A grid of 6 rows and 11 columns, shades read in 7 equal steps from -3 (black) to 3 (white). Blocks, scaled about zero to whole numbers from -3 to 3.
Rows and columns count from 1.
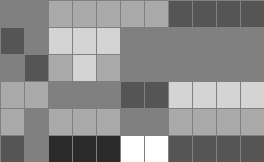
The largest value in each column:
1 1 2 2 2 3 3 2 2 2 2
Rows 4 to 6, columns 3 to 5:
0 0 0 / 1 1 1 / -2 -2 -2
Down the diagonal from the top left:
0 0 1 0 1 3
